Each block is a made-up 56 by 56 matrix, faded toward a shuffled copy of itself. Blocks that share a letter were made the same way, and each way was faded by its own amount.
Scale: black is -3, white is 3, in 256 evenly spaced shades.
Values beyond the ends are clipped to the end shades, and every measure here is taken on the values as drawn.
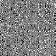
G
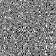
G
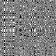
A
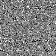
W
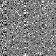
G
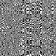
A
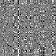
A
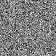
W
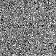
W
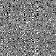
G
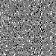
G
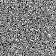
W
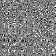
G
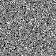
W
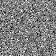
W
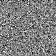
W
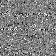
W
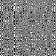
A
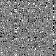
G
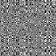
A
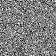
W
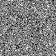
W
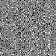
G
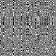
A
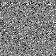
W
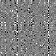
A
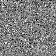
W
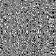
G
